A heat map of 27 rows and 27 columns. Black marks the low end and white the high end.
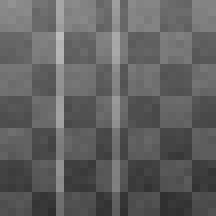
Values rise toward the top. Overall the values sit about 40% of the way up the scale. Columns 8 and 15 differ from the columns beside them.
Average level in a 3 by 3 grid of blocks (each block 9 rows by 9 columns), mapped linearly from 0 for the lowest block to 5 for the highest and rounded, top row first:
554 / 332 / 110
